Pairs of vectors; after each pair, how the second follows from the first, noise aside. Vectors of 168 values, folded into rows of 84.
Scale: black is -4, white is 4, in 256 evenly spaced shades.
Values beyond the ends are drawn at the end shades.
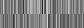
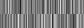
shuffled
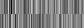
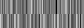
shuffled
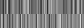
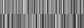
reversed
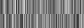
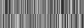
reversed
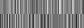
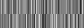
shuffled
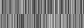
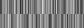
shuffled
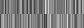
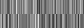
reversed
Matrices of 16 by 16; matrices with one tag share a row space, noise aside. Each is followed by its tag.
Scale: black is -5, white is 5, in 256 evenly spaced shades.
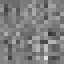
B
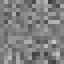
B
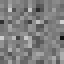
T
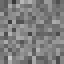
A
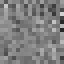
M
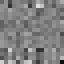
T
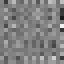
M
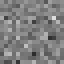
B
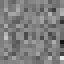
M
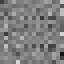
M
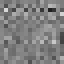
M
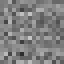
A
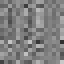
T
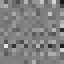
M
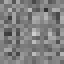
B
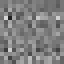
A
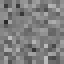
B
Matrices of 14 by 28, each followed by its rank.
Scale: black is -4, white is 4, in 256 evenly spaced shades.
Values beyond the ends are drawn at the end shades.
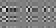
one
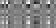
one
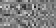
three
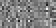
three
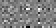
three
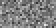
full rank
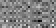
three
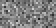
full rank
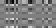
one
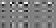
one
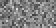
full rank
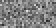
full rank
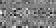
three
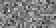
full rank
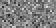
full rank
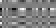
one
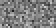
full rank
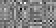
three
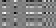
one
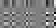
one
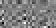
three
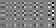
one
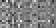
three
